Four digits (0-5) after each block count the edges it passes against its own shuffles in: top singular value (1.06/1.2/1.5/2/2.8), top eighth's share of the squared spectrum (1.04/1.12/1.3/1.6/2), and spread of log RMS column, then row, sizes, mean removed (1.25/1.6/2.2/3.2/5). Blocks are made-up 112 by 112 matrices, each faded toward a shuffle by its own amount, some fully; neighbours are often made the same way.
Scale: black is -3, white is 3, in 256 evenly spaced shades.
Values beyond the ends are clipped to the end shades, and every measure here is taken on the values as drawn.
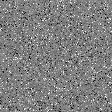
0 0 1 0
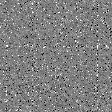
2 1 2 1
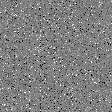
1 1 1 0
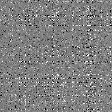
2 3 3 3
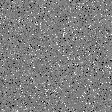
0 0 0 0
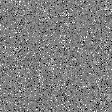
1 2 2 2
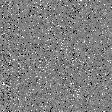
1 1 2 1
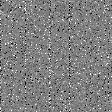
3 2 2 1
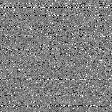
2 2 0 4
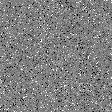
1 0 0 0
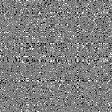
5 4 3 3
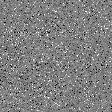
3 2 0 1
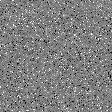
0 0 0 0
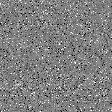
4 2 1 2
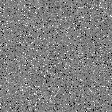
3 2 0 1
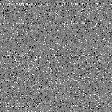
4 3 1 2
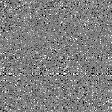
4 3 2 2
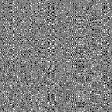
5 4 3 3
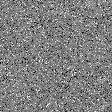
1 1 0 0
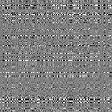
5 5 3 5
